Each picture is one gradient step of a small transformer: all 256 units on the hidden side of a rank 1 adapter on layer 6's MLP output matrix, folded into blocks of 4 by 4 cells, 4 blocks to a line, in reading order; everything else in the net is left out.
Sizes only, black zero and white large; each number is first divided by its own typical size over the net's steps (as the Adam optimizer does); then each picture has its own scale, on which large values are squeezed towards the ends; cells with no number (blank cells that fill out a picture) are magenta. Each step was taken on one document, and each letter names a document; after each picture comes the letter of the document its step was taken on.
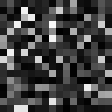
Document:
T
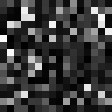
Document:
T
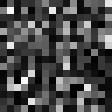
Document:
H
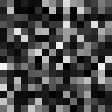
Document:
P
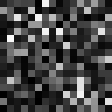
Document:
P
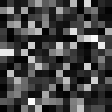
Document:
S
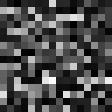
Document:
P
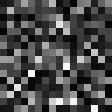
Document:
H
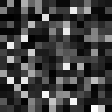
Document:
H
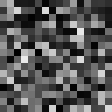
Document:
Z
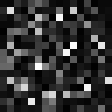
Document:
S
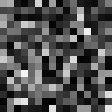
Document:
Z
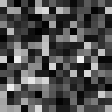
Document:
Z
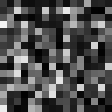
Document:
Z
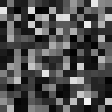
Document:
P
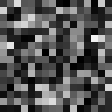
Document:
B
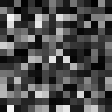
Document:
P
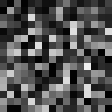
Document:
B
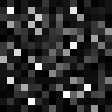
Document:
S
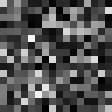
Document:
Z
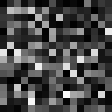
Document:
S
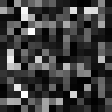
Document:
T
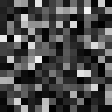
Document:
T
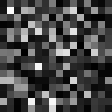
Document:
S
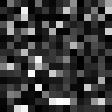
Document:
T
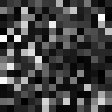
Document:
T
